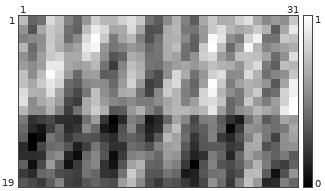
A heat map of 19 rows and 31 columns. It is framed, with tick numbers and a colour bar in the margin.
The ninth with the lowest average is the bottom left. Upright stripes repeat 7 times across the table. The top part is higher, up to a seam about 60% of the way down.
